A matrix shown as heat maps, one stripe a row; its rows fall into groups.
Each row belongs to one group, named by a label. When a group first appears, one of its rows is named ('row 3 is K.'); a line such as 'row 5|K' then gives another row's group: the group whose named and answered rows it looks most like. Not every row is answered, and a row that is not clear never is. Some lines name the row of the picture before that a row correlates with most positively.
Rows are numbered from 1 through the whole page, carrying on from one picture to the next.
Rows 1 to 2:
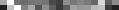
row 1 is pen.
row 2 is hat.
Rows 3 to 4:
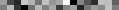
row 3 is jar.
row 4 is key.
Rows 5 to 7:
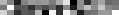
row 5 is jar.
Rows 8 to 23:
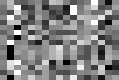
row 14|hat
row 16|pen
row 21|pen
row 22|hat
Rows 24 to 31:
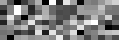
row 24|key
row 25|hat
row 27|key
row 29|pen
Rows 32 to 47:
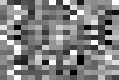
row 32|key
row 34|pen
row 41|hat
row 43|key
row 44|key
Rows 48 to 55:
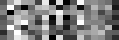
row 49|key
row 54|hat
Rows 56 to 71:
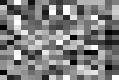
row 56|hat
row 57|key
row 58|key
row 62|pen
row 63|jar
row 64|pen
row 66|hat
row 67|hat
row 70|hat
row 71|key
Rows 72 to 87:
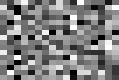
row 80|jar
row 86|pen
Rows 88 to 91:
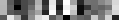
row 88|key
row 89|key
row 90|key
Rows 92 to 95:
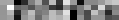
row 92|key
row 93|pen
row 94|jar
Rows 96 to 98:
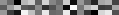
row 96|jar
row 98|jar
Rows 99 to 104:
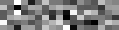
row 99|hat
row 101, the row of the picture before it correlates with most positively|97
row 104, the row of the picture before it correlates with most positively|96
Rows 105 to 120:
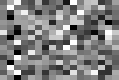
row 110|jar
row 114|key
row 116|hat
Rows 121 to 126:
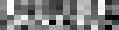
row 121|pen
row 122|pen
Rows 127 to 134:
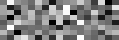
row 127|pen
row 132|pen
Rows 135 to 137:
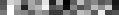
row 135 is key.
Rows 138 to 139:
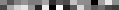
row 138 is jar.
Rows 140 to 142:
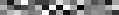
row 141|key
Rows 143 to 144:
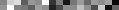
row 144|pen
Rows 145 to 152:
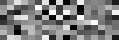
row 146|key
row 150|jar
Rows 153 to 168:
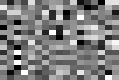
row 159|key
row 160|hat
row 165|hat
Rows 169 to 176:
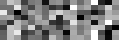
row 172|key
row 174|hat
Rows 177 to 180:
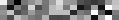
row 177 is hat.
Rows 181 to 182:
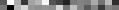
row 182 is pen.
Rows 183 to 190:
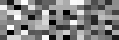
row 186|hat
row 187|pen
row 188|key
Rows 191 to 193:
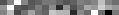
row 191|hat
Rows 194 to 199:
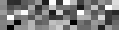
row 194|key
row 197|pen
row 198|jar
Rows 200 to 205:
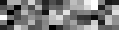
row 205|hat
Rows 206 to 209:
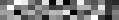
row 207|pen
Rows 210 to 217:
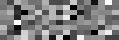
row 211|jar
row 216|jar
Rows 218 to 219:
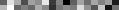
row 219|pen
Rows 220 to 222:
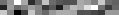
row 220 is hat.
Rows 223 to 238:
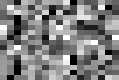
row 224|pen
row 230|key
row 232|hat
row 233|pen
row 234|jar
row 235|jar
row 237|jar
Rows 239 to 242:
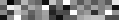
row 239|key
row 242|hat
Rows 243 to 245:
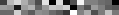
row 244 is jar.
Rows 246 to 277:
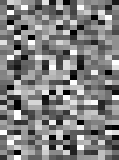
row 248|pen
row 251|key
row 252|jar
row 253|hat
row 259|key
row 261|jar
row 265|key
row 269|hat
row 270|key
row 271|pen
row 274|pen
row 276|jar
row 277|hat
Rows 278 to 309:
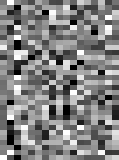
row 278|pen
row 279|jar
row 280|key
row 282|jar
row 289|hat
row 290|key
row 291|jar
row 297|pen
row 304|key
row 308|pen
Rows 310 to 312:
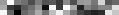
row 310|pen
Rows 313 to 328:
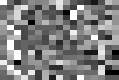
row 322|pen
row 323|hat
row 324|hat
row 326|pen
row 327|hat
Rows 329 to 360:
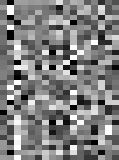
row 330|pen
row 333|jar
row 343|jar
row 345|hat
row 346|pen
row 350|jar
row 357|hat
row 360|hat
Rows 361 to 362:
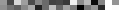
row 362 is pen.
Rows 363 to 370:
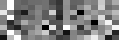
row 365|key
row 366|pen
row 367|jar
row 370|hat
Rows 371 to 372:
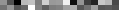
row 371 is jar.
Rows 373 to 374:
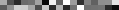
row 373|key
